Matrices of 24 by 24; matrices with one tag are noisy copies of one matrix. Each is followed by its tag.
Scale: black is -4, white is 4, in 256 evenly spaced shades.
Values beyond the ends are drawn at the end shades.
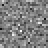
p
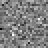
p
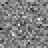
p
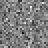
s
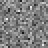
s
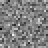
p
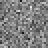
s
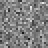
s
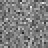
s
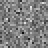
s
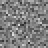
p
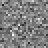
p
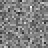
s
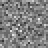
p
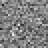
p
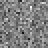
s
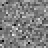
p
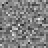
p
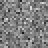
s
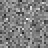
s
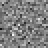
p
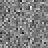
s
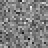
s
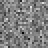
s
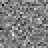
p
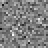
p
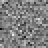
p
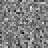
s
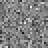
s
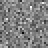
s
